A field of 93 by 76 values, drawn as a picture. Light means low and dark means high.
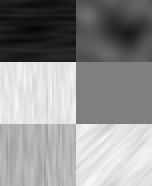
The table splits into 3 rows of 2 panels. Panel 1,1: very high, streaked across, faint in contrast. Panel 1,2: high, smooth. Panel 2,1: very low, streaked downward, faint in contrast. Panel 2,2: middling, flat. Panel 3,1: low, streaked downward, faint in contrast. Panel 3,2: very low, slanting up to the right, faint in contrast.
